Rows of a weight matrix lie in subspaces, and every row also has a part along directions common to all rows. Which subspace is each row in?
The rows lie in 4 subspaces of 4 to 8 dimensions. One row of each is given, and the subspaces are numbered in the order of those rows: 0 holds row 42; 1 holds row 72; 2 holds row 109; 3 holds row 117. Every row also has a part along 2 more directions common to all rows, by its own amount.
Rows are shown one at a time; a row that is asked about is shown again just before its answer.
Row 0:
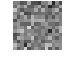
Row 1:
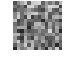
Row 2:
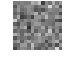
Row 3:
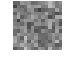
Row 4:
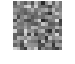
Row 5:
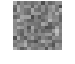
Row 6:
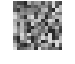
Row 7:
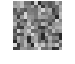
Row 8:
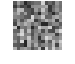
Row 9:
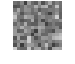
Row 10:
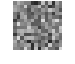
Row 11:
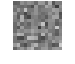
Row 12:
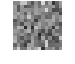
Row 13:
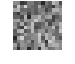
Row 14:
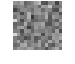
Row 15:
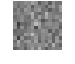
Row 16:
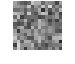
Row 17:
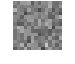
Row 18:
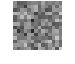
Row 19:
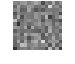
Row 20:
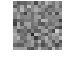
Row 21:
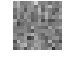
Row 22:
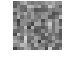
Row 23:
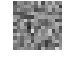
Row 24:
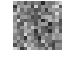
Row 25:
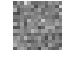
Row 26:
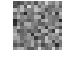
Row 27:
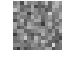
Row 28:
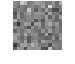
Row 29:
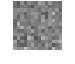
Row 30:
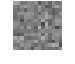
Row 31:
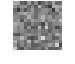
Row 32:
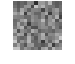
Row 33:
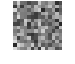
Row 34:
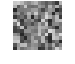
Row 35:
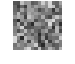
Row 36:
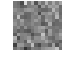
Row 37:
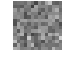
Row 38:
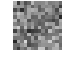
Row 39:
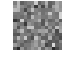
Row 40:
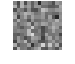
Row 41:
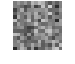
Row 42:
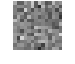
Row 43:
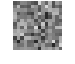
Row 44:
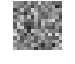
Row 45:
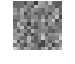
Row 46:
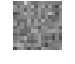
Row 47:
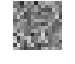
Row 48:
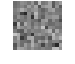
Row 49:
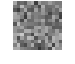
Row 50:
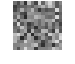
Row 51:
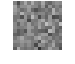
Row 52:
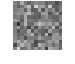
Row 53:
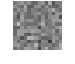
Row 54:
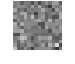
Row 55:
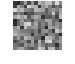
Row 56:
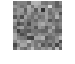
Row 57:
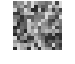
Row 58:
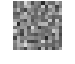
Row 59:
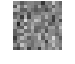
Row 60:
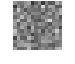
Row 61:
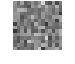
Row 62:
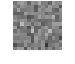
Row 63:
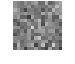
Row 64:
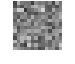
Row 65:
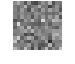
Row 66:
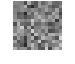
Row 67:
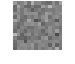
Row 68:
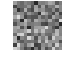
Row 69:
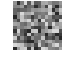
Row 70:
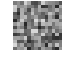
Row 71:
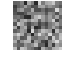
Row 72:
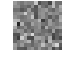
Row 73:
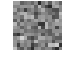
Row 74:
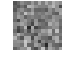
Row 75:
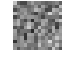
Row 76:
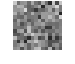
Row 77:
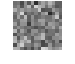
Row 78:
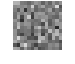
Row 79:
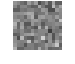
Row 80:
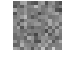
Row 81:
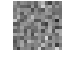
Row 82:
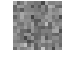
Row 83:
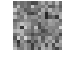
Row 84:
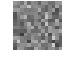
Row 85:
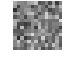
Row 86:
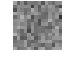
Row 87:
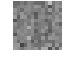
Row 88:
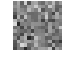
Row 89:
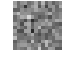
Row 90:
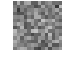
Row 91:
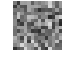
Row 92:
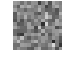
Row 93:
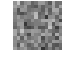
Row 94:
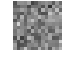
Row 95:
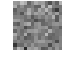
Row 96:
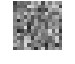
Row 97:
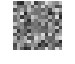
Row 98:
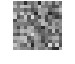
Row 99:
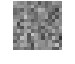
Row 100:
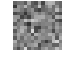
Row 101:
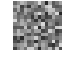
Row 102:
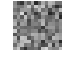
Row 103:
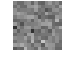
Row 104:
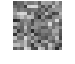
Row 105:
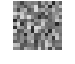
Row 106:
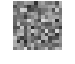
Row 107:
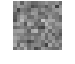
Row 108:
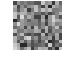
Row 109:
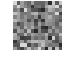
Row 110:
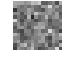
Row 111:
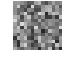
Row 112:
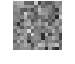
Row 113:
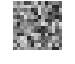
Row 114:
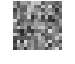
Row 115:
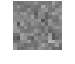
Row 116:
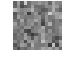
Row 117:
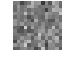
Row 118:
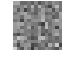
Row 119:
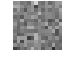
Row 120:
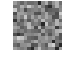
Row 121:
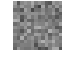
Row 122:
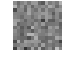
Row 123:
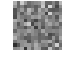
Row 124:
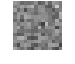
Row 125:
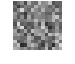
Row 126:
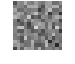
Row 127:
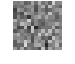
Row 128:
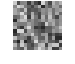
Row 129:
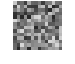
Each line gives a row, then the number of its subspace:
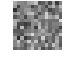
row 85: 1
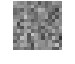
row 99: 0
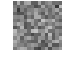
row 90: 2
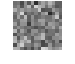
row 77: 0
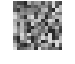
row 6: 1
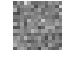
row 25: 2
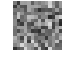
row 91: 3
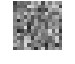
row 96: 3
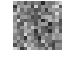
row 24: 2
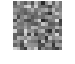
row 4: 2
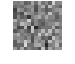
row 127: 3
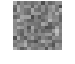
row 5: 2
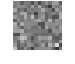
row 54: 1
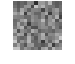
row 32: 0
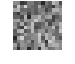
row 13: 3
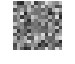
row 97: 0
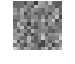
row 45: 0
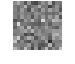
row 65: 1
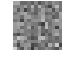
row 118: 1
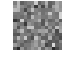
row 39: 0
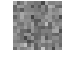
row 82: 2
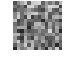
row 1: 3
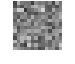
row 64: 2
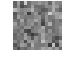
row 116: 0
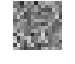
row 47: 0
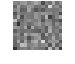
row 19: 3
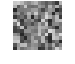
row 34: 1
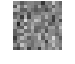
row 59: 3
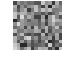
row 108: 3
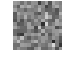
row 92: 1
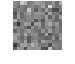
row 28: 3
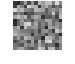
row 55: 1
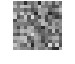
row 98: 0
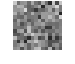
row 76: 2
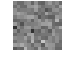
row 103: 3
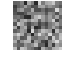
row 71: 3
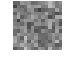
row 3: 3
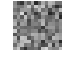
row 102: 0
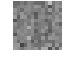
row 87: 2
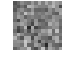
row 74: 3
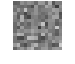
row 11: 1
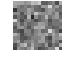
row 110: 1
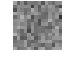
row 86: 2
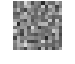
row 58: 2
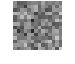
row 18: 3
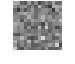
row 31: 1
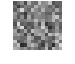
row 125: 2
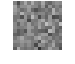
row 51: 0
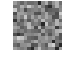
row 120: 1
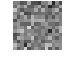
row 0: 3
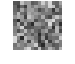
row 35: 3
